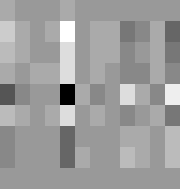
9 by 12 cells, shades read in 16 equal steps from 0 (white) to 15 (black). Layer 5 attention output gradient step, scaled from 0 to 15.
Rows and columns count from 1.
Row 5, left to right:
10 7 6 6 15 5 7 6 2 5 7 1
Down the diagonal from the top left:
5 5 6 5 15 6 6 6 6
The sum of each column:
51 52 53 51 50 52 51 52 52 53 51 53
